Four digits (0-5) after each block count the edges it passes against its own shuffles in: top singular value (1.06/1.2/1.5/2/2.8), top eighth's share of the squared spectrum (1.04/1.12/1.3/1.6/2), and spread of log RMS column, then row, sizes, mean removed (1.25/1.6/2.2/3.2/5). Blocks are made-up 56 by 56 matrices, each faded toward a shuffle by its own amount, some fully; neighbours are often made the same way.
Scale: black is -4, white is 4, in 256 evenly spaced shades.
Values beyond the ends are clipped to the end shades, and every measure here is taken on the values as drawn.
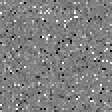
1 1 0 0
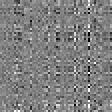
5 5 3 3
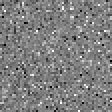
1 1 0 0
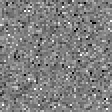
0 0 0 0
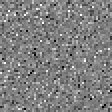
1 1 0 0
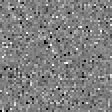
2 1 0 1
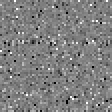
2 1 0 0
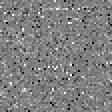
1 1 0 0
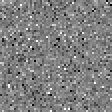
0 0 0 0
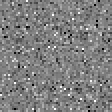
2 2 0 1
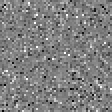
0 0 0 0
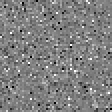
0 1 0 0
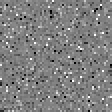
1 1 0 0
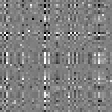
5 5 3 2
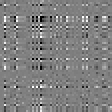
5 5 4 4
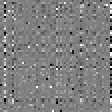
5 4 3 2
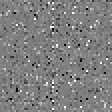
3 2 1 0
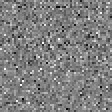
3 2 0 1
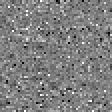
3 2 1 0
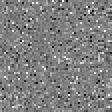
3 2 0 0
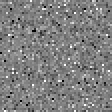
1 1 0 0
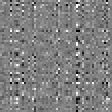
4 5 3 2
